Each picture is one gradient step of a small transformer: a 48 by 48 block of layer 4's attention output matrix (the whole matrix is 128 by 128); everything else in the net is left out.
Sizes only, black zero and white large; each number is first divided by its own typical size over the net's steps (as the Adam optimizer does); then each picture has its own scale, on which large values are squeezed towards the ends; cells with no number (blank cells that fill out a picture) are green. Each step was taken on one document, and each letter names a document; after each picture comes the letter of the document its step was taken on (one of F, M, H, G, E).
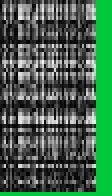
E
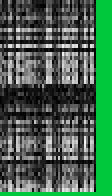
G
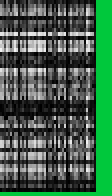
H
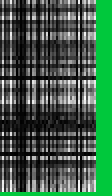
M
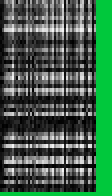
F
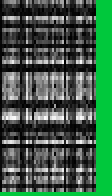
F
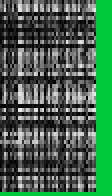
E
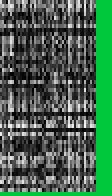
G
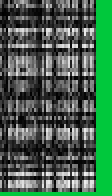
G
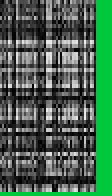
G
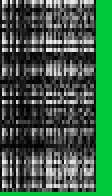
G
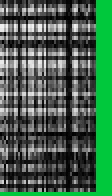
H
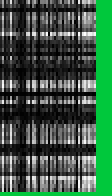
M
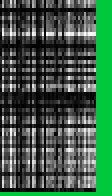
M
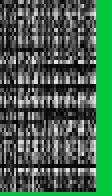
E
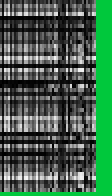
E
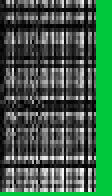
F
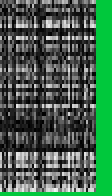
G
